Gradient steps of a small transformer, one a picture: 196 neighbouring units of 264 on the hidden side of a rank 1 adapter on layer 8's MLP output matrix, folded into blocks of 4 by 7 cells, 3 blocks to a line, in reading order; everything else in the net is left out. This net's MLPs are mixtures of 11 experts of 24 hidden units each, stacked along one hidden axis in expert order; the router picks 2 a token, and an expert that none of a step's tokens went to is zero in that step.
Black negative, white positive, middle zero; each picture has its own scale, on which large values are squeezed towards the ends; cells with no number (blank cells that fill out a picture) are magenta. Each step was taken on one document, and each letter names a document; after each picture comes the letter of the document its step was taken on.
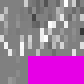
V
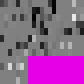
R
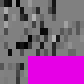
R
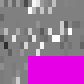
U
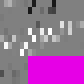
U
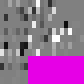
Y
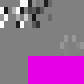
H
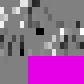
H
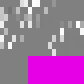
H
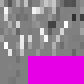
V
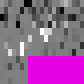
V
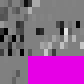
H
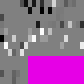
U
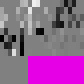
H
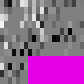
U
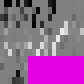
R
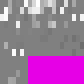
V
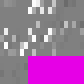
U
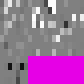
R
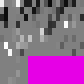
V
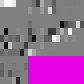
U
